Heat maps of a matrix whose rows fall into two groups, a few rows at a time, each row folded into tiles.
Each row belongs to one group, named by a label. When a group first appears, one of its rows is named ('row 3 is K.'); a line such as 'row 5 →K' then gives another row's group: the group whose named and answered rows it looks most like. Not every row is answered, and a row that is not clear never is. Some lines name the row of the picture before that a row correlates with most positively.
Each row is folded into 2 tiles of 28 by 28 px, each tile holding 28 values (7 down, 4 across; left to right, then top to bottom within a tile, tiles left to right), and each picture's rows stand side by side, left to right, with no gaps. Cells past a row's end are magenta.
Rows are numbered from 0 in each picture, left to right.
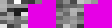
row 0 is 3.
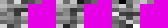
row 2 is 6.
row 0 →3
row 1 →3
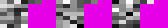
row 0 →3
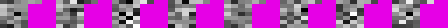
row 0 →6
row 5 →6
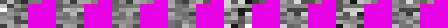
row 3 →6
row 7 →3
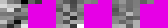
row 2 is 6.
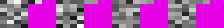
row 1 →6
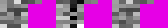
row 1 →6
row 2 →3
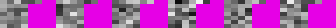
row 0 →3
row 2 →3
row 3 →6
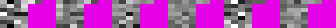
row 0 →6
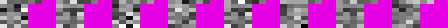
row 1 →3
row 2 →6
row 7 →3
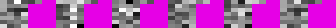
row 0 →3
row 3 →6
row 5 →3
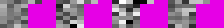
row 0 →6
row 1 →6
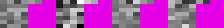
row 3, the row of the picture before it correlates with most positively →0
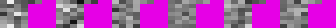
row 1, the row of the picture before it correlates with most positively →3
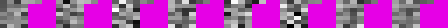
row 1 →6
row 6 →3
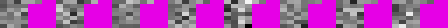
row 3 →6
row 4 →6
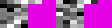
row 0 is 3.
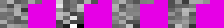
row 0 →6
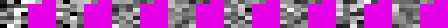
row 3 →3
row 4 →6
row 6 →6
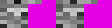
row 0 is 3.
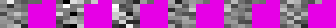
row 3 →6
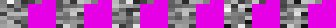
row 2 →3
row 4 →6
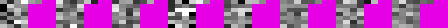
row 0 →6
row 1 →6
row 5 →3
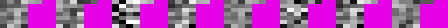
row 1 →3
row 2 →6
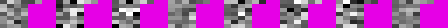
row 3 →3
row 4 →6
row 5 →3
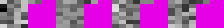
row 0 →6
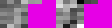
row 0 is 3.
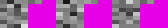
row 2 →3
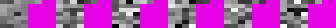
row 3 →3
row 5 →3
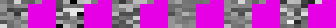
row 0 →3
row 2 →6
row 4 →3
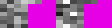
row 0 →6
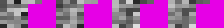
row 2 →3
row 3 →3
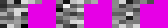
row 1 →6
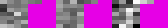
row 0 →6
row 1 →3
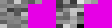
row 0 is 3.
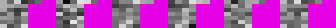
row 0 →3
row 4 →6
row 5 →3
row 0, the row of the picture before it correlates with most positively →0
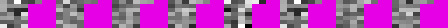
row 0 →3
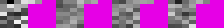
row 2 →6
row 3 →6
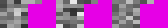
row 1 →3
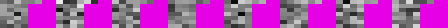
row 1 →6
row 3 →6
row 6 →6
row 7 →3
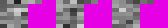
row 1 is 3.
